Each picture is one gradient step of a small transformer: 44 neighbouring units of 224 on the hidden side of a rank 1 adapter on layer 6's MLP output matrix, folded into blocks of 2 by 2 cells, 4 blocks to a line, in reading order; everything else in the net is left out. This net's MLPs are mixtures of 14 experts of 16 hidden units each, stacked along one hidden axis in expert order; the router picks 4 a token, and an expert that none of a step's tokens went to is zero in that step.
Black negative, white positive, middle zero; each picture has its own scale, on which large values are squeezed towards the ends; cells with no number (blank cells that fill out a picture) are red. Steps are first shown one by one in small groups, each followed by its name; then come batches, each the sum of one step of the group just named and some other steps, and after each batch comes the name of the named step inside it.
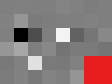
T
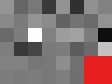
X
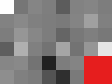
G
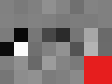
X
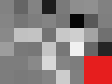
X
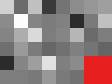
G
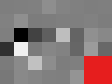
T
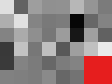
G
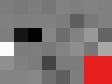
X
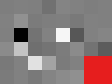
T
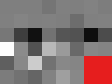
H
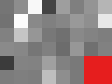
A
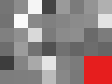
A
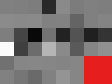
H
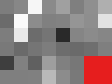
A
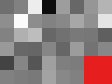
A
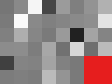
A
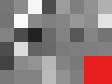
A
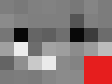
H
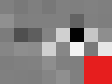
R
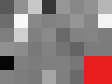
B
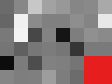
B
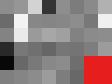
B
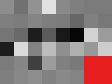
R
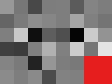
R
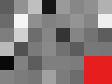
B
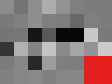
R
